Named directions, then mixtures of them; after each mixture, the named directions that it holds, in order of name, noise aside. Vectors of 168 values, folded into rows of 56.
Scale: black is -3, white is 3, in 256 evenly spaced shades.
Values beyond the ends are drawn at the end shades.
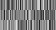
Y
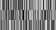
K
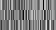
K, Y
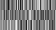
K, Y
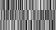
K, Y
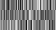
K, Y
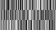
K, Y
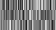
K, Y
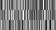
K, Y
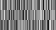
K, Y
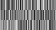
Y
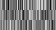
K, Y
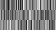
K, Y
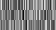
K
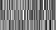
K, Y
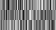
K, Y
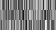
K
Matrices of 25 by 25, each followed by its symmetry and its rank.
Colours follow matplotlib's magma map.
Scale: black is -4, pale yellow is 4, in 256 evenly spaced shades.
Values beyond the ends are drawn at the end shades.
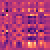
neither, rank two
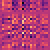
neither, rank two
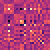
symmetric, rank three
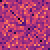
symmetric, full rank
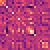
symmetric, rank five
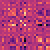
symmetric, rank three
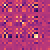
symmetric, rank three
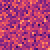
symmetric, full rank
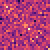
symmetric, full rank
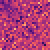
symmetric, full rank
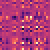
neither, rank two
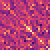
symmetric, rank five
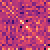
symmetric, rank five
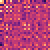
symmetric, rank three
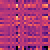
neither, rank two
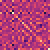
symmetric, rank five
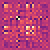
symmetric, rank three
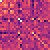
symmetric, rank five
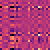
neither, rank two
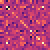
symmetric, rank five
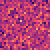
symmetric, full rank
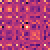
symmetric, rank three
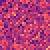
symmetric, full rank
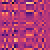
neither, rank two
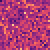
symmetric, full rank
